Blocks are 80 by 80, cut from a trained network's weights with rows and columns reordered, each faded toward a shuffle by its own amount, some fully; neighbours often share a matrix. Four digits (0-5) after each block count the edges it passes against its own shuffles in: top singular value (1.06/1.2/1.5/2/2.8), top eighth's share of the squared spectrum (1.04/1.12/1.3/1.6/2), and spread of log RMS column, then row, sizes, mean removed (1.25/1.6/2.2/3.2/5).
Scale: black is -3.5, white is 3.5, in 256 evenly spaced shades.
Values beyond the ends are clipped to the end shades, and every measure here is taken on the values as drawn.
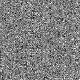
2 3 1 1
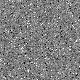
0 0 0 0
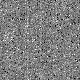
2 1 0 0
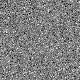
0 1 0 0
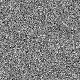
2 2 0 0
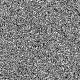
0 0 0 0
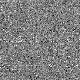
2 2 0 1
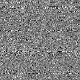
2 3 1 3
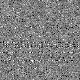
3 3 0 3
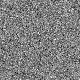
0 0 0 0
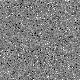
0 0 0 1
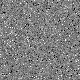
0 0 0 0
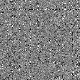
2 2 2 0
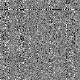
3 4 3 1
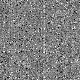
2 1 0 1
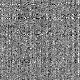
3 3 1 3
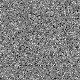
1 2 0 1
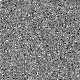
0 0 0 0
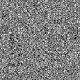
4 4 2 1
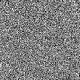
2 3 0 0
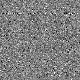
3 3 1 2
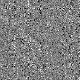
3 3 3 1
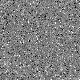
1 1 0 0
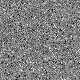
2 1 0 0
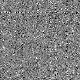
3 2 2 1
